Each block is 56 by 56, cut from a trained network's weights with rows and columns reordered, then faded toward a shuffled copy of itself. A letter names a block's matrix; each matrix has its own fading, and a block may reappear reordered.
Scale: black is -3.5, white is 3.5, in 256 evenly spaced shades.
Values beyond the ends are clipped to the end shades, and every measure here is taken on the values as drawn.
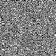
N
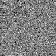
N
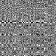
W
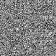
N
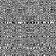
W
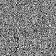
N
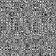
W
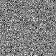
N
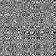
W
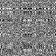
W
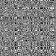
W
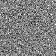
N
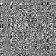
W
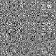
W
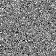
N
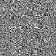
W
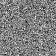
N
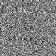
N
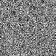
N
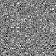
W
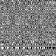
W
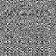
W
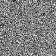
N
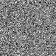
N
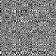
W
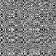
W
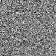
N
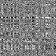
W
